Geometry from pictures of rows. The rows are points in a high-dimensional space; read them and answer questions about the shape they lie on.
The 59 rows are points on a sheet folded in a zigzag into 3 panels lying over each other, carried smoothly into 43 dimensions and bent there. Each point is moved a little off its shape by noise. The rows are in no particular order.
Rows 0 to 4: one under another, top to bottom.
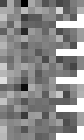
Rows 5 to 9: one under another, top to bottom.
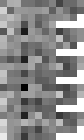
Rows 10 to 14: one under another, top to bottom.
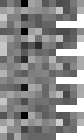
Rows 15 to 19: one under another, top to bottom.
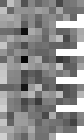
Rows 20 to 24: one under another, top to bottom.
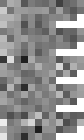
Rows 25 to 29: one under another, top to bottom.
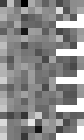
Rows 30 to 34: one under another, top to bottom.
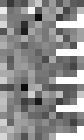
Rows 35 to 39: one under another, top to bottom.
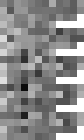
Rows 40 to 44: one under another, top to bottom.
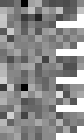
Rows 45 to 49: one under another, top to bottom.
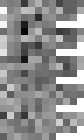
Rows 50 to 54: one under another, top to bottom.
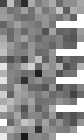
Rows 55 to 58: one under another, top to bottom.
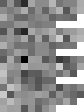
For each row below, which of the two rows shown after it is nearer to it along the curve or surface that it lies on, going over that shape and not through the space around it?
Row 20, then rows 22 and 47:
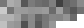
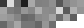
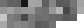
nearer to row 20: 22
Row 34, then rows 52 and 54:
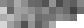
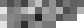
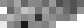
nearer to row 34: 52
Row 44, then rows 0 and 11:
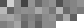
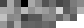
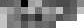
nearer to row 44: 0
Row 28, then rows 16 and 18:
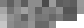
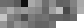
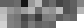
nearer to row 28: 16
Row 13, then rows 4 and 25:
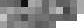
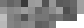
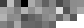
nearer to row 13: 4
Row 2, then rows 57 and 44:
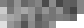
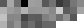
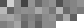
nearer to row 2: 44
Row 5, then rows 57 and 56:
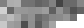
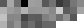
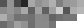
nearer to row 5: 57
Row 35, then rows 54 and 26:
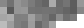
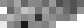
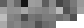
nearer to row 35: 26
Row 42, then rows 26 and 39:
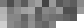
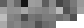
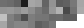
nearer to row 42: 39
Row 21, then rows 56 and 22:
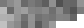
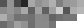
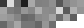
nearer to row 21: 22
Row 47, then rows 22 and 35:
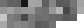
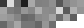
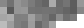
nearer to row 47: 35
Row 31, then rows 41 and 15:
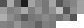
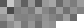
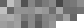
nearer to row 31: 41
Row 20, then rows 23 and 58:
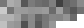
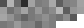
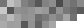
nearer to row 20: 58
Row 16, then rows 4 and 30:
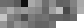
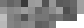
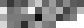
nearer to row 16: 4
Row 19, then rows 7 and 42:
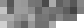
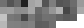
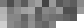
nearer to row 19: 42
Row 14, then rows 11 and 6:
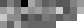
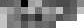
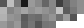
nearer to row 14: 11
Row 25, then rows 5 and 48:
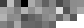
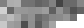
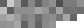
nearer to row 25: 48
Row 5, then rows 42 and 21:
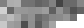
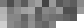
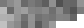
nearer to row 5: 21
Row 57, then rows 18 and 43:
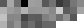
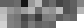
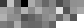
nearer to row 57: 43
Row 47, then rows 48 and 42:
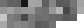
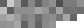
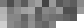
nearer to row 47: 42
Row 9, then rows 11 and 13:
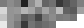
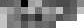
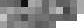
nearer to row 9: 11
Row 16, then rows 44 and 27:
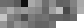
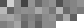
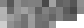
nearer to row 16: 27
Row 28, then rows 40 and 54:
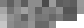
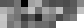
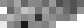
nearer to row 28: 40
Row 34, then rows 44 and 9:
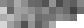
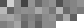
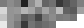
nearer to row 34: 44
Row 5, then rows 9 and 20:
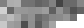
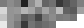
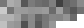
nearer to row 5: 20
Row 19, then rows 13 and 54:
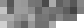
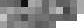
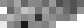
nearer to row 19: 13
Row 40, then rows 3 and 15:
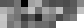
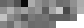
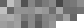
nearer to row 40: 3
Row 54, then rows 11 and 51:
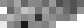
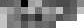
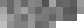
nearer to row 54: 11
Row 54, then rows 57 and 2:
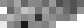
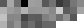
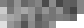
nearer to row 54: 57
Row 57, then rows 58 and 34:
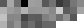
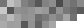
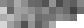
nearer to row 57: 58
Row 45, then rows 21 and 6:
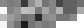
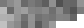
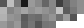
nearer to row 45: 6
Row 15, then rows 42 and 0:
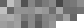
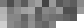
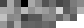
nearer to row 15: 0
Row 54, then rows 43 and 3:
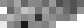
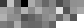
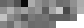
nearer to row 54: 43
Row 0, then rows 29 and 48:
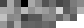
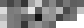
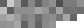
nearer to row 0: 48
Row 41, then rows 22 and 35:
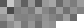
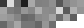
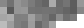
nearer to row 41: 22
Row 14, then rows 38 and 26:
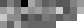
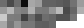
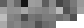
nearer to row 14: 26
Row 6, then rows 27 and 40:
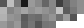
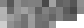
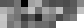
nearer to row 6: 40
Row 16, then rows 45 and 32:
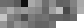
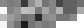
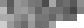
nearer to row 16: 32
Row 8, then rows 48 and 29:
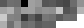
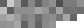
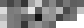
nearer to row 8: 29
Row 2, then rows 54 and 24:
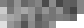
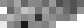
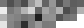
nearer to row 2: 24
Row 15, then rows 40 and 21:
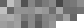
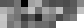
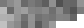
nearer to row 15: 21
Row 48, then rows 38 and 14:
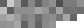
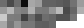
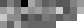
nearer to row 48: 14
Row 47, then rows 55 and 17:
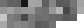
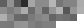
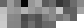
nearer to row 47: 55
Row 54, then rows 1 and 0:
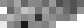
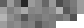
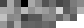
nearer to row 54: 0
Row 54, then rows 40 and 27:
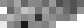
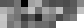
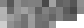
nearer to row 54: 40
